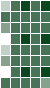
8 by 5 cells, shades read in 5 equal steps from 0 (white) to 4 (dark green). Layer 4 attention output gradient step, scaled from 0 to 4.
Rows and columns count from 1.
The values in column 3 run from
3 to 4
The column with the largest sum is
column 3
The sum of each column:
12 24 27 24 26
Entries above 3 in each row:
2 0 0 2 0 0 2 0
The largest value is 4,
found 6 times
